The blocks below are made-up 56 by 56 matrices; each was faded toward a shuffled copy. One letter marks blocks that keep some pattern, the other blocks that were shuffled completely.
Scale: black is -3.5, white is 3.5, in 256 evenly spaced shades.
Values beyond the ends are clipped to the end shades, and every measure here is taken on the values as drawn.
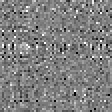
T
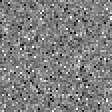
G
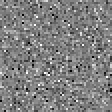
G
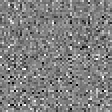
T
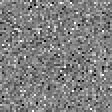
G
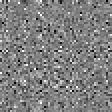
T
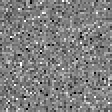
G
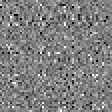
T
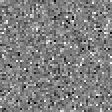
G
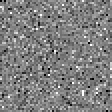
G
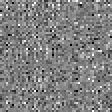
T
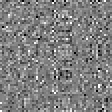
T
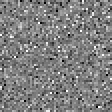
G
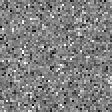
G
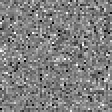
G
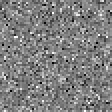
G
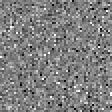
G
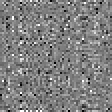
T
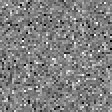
G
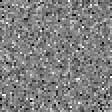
G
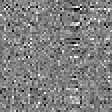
T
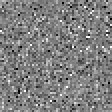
G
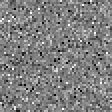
G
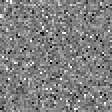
G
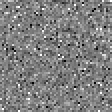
G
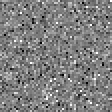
G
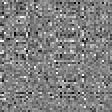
T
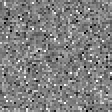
G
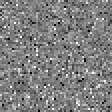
G
